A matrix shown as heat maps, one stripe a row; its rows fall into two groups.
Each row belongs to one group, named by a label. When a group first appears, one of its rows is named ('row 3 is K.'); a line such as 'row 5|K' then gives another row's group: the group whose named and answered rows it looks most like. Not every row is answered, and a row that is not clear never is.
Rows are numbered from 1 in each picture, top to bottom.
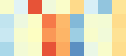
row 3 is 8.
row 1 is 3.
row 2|8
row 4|8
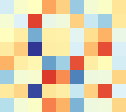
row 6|8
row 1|8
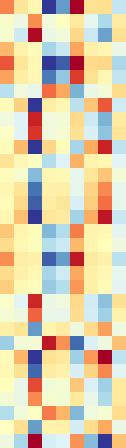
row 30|8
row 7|8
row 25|8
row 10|3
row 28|3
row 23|3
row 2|3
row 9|3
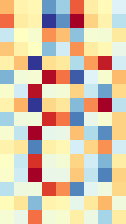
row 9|8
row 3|8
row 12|3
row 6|8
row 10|3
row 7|3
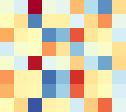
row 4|8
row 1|3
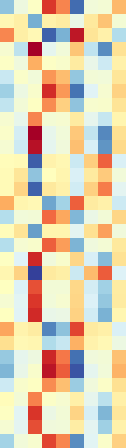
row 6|8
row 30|3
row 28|8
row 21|3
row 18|8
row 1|8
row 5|3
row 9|3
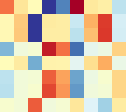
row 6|8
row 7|8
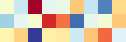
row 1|3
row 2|8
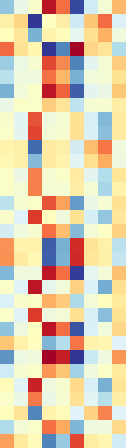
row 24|8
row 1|8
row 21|3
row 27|8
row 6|8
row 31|8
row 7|8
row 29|3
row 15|8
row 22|8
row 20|8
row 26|8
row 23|3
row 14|3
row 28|3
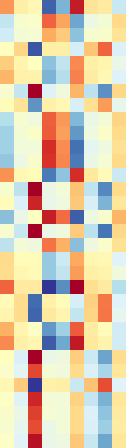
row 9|8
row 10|8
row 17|3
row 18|8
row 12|8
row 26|3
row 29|3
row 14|3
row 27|3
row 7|3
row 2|8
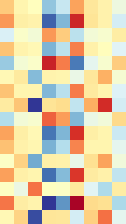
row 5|8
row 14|3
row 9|8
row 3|8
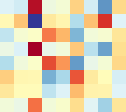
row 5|8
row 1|3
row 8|3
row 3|8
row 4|3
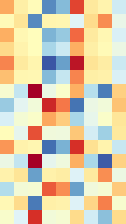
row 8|8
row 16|3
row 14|8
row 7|3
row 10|3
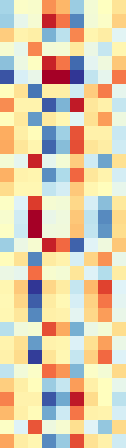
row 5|8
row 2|8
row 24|8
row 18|8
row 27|8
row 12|3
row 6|8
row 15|3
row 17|3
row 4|3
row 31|3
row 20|3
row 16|3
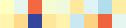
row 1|3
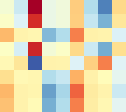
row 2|3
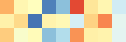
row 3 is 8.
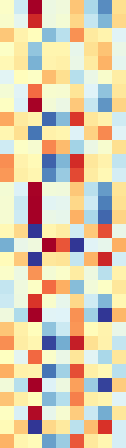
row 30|3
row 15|3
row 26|3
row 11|8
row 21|8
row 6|8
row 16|3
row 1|3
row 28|3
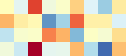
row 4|3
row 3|8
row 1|3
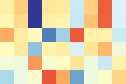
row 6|8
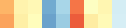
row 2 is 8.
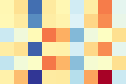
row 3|8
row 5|8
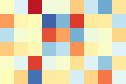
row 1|3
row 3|8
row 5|3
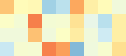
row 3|3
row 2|3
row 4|8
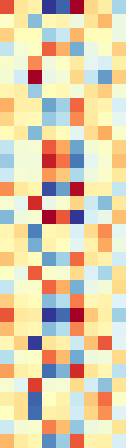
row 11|8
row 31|8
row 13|8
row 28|3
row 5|3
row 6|3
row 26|8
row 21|8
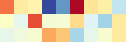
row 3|8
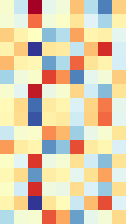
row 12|3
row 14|3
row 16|8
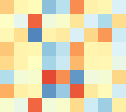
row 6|8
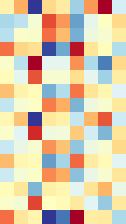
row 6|3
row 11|8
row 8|8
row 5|3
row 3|8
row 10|3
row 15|3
